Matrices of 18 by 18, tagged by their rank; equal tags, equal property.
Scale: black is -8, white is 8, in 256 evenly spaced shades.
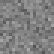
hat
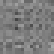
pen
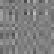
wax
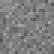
hat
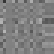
wax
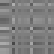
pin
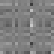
wax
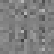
pen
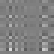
pin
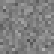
hat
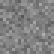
hat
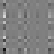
pin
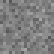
hat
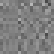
pen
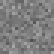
hat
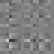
wax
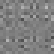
pen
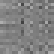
pen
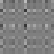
pin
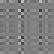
pin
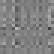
wax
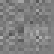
pen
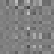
wax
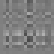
wax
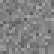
hat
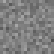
hat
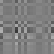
pin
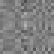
pen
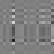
pin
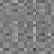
pen
